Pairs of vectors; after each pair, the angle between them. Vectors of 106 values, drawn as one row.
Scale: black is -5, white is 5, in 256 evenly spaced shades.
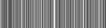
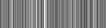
orthogonal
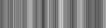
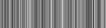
partly aligned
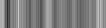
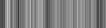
nearly opposite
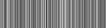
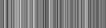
partly opposed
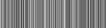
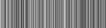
nearly parallel
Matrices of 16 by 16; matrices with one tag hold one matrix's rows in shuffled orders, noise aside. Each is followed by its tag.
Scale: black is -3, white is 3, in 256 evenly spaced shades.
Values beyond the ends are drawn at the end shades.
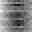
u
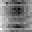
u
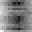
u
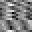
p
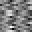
p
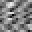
p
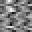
p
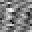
p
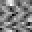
p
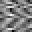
p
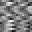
p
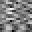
p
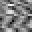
p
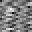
p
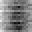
u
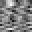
p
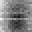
u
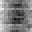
u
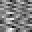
p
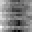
u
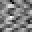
p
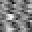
p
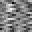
p
